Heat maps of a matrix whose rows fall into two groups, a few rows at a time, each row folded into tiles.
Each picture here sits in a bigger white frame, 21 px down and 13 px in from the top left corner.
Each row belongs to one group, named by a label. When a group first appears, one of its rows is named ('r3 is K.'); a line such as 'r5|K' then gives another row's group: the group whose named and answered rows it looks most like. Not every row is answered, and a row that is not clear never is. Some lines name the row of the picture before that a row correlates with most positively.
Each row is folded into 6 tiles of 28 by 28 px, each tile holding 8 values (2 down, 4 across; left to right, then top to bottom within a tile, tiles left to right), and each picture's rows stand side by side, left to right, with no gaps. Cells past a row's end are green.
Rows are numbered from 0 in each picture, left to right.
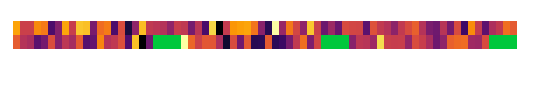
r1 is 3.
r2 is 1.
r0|3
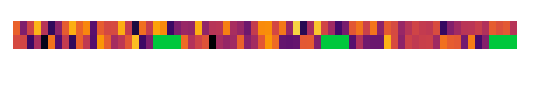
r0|3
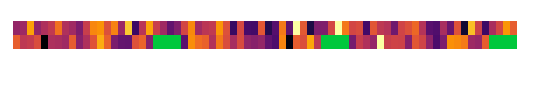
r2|1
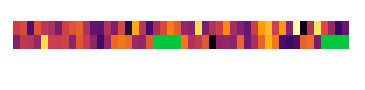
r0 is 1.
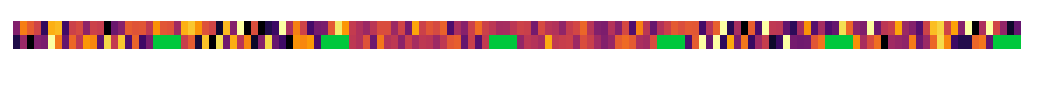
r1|3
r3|1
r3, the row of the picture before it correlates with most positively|0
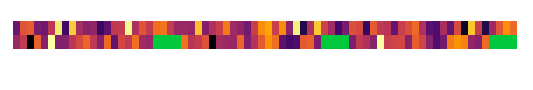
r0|3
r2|1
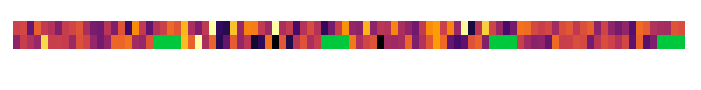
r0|1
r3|3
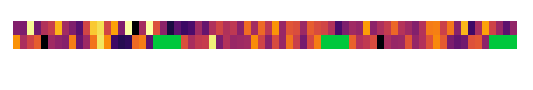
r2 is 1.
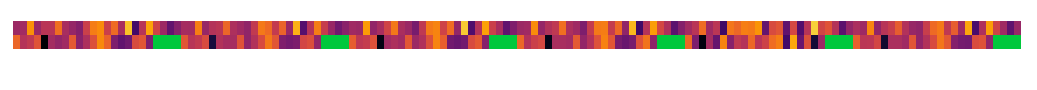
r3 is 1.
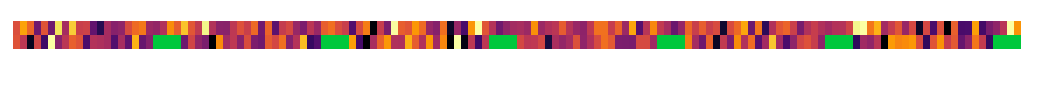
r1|3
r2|3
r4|3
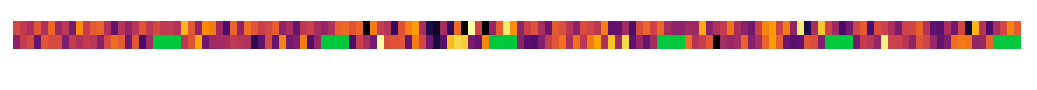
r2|1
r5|1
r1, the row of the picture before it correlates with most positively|1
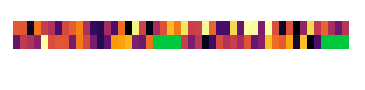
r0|1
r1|3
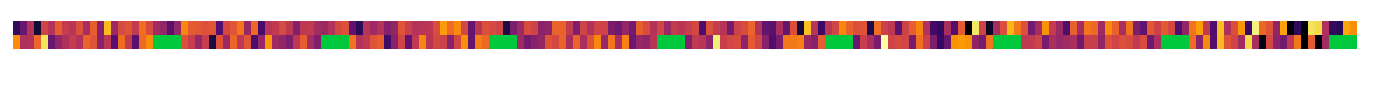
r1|3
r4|1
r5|1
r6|3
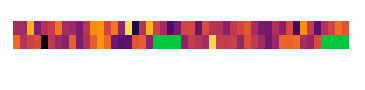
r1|1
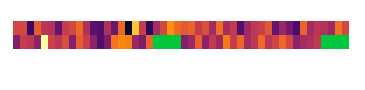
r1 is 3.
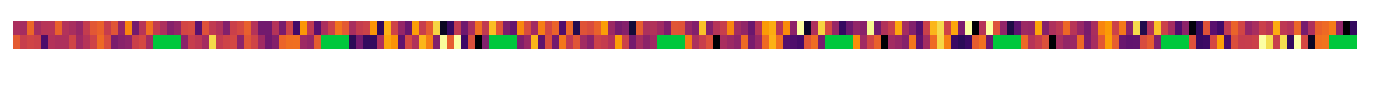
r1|1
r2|3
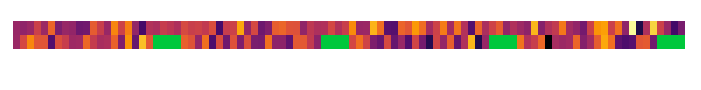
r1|3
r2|3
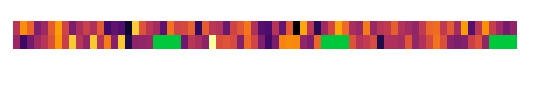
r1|1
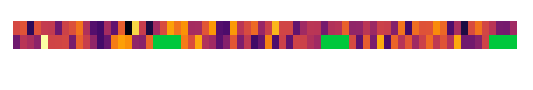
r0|1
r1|3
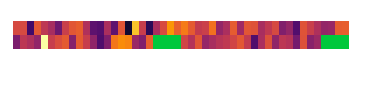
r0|1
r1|3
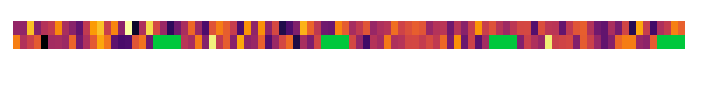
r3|1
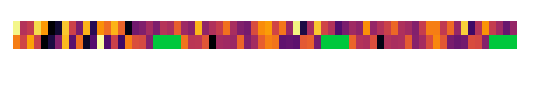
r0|3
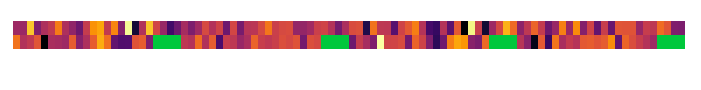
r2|1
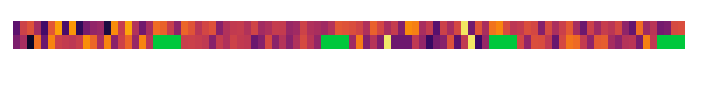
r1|3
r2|3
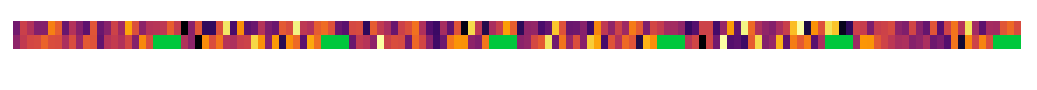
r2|1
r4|3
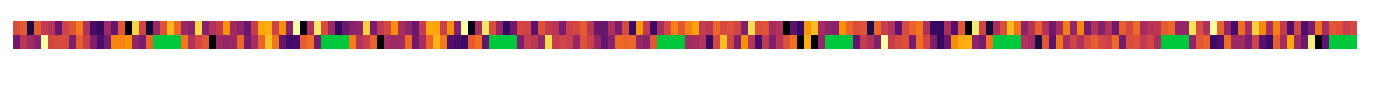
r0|1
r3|1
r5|1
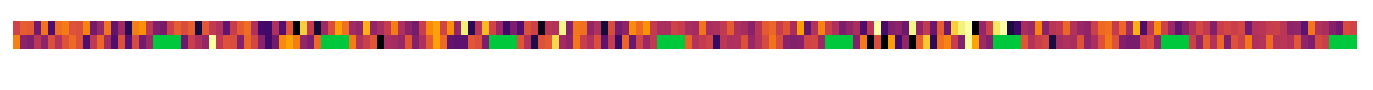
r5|3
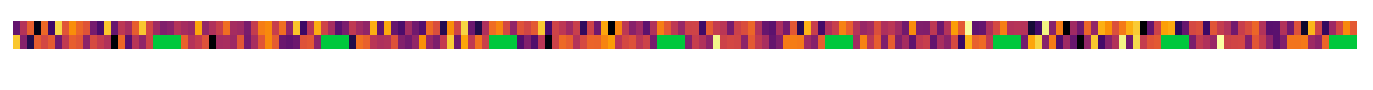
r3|3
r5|3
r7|1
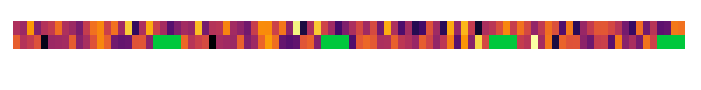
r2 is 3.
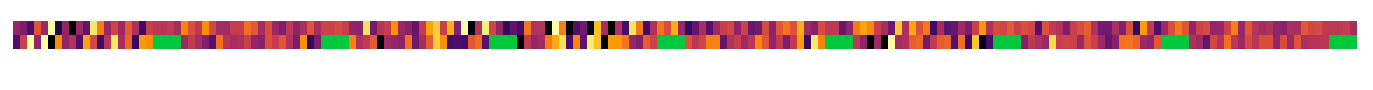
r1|3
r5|3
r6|1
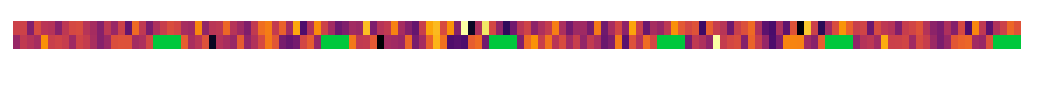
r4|1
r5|1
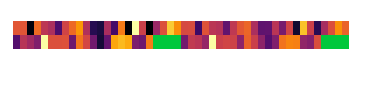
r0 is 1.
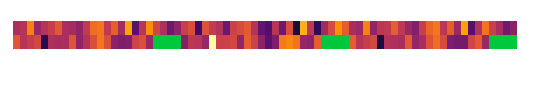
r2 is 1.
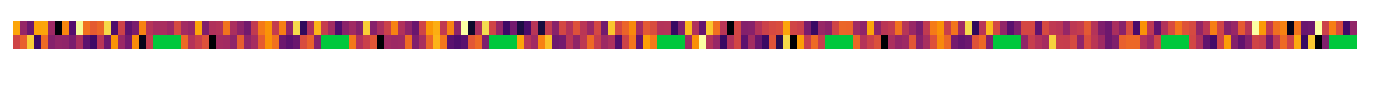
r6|1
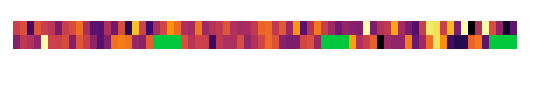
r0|1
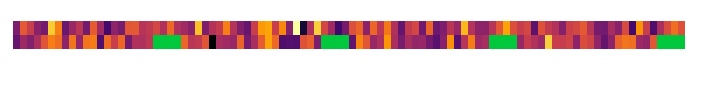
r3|1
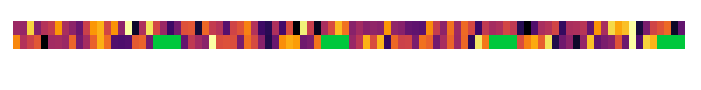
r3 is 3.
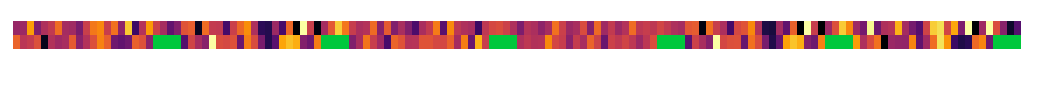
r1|1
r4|1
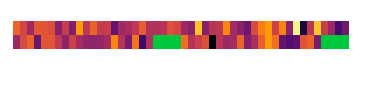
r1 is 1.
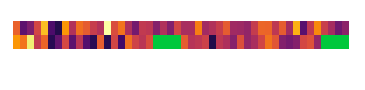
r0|3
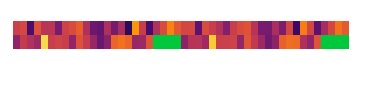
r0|1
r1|1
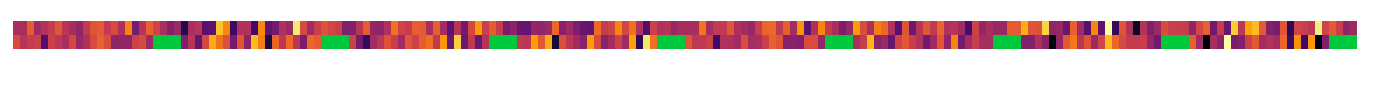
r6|3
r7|3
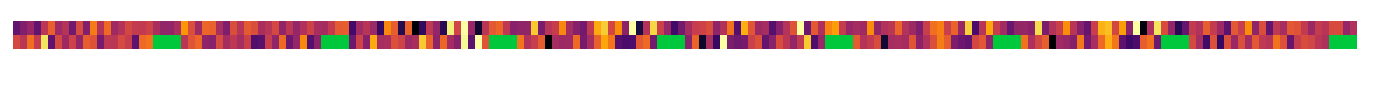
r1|3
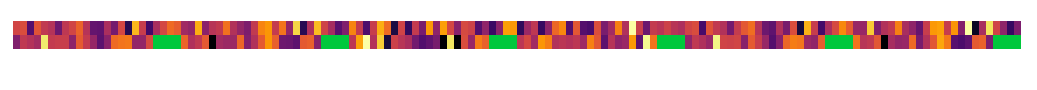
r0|1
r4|1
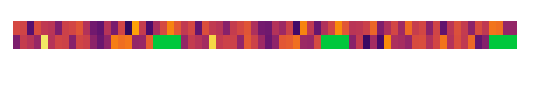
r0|1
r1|1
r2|3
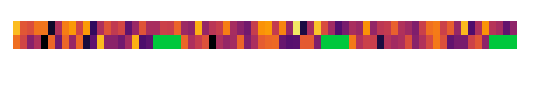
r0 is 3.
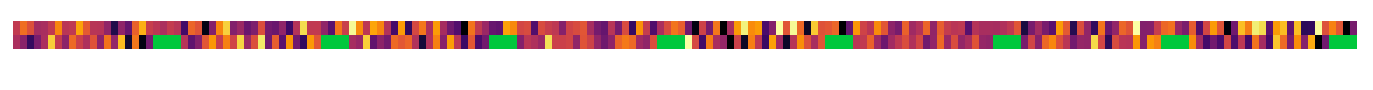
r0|3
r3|1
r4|3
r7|3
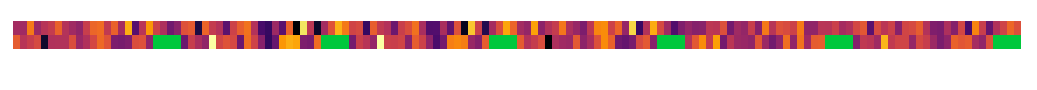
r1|1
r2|1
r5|1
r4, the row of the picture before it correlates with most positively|6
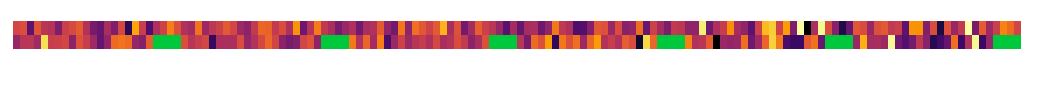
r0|1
